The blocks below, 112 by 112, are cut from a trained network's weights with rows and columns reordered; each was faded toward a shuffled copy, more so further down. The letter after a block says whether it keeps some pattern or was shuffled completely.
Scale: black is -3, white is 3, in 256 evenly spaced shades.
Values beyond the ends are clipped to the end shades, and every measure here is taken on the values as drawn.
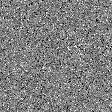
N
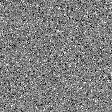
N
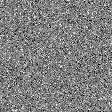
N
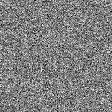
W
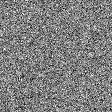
N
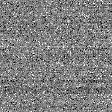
W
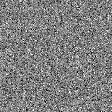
W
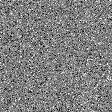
N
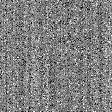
W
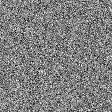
N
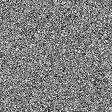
N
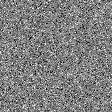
N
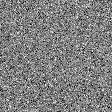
N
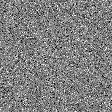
N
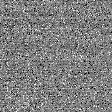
W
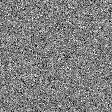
N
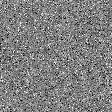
N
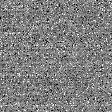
W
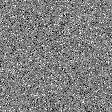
N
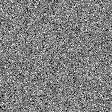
N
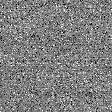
W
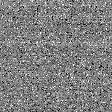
W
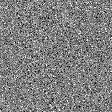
W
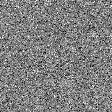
W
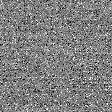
W
